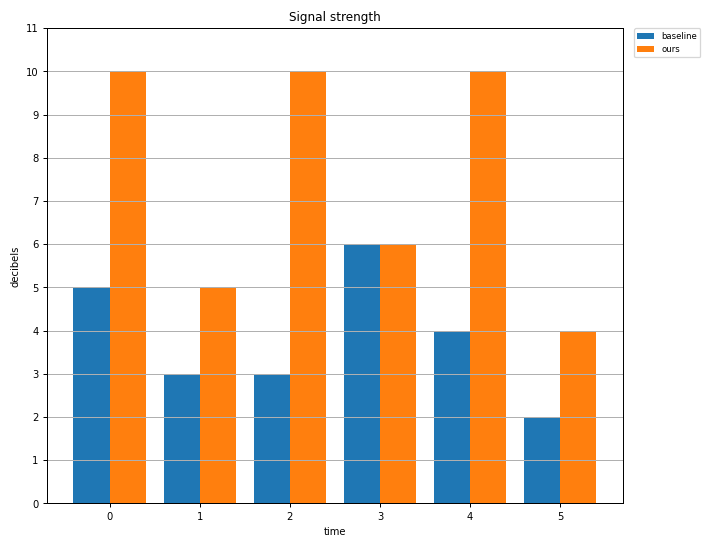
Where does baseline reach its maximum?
3
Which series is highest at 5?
ours
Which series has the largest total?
ours
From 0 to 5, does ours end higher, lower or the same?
lower
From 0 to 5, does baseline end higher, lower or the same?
lower
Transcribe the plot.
Title: Signal strength
x-axis: time, ticks 0 1 2 3 4 5
y-axis: decibels, ticks 0 1 2 3 4 5 6 7 8 9 10 11
Legend: baseline, ours
Values:
baseline: 5 3 3 6 4 2
ours: 10 5 10 6 10 4
